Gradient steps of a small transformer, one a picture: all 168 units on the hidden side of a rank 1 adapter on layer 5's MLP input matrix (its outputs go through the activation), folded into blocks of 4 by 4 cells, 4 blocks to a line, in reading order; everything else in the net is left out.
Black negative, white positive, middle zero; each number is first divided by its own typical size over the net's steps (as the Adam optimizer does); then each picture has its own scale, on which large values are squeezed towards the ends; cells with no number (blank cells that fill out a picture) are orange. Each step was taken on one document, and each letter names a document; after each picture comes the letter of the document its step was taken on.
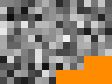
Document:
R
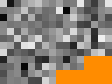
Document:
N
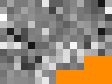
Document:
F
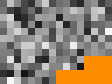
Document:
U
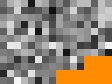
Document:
U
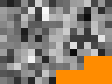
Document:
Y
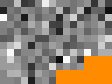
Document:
F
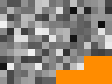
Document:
U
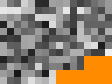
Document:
R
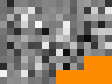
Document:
U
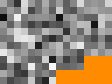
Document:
N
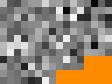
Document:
N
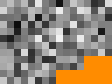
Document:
Y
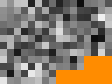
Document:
Y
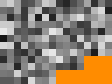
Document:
R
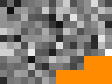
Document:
N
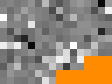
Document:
F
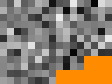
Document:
N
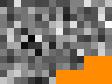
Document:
Y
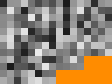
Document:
R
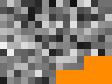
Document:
Y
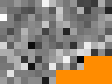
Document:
F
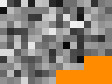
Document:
Y
